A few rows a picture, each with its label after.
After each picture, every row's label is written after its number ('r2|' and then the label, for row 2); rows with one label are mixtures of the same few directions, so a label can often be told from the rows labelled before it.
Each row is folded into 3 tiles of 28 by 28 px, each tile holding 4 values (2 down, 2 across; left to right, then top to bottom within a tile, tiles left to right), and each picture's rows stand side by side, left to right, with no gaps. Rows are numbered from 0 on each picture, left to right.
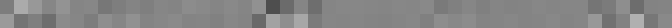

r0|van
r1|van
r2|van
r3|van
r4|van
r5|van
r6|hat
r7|hat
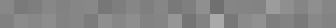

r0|van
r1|van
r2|hat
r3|van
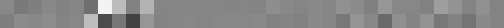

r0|van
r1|van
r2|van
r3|van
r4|hat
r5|van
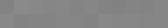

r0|van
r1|van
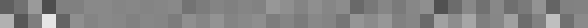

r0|hat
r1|hat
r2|van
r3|van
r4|van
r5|van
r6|hat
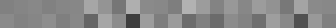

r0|hat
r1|hat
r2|van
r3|hat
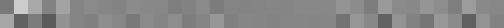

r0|van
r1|hat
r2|hat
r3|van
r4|hat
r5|hat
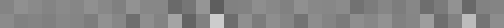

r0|van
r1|hat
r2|hat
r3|hat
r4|van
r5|hat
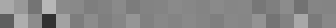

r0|hat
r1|hat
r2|hat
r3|hat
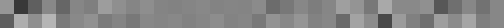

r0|van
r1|van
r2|hat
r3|van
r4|hat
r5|van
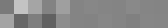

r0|van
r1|hat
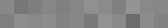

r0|van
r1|hat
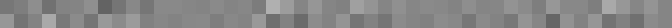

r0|hat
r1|van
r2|hat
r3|van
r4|van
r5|hat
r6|hat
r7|van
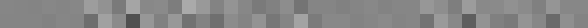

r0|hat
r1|hat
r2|van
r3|hat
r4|hat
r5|hat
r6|hat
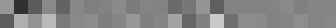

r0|van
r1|hat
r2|hat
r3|hat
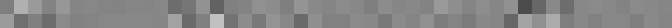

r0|van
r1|van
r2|hat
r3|hat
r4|hat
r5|van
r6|van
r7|hat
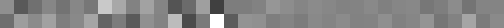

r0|van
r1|van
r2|hat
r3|van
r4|hat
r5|hat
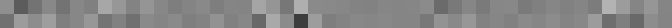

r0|van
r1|van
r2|hat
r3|hat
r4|van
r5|van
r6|van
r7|van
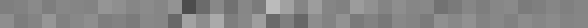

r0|hat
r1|van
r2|van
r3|van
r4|van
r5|van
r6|van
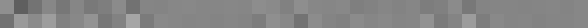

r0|van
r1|hat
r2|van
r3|hat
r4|van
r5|hat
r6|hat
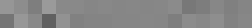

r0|hat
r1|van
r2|van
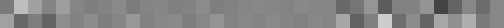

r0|van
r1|hat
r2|hat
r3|hat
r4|hat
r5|van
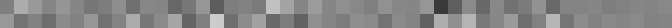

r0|van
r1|hat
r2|hat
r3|van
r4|hat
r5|van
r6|hat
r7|van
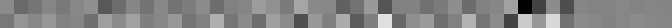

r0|van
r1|van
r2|hat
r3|hat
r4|hat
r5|hat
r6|van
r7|hat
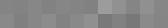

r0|hat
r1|van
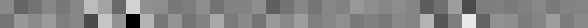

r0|van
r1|hat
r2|hat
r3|van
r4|van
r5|hat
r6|hat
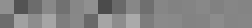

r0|van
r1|van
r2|hat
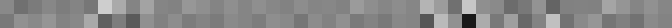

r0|van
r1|van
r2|van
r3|hat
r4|van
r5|hat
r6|hat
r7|van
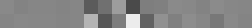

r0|van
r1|hat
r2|hat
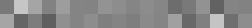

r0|van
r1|van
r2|hat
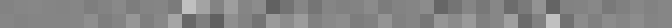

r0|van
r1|hat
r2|van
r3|van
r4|hat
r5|van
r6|hat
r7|van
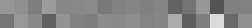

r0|hat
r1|van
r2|hat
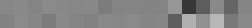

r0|hat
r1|van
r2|van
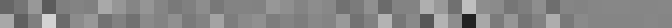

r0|hat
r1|van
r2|hat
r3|van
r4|hat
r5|hat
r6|hat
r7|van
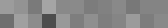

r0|hat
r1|hat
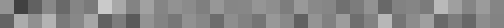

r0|van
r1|van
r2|hat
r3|hat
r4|hat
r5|van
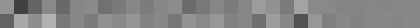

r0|van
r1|van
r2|van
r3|hat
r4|hat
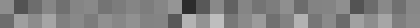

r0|van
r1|van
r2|van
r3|hat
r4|van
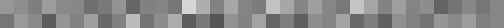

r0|hat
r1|hat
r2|van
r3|van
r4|van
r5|van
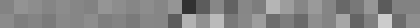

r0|van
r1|van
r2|van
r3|van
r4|hat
